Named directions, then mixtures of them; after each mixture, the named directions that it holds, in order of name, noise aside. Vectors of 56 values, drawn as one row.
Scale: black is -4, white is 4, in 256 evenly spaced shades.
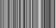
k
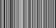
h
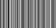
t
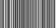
h, k, t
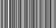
t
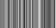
k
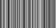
h, k, t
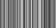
h, k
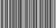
h, t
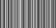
h, t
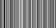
h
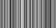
h, k, t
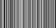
h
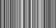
h, k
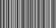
t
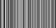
h, t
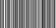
h, k, t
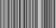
k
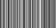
h, k, t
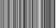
k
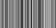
h, k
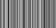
h, k, t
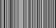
h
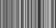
k, t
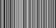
h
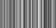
h, k, t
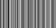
t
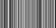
h, k, t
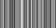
h, k, t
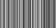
h, k, t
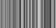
k, t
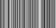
k, t
